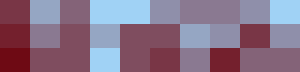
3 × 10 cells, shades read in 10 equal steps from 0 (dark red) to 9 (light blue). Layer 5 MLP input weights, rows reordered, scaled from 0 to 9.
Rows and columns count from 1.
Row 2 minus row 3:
1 2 0 -2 0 1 2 5 -2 2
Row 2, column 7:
7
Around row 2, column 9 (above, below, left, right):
6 4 6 6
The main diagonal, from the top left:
2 5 3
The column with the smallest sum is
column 1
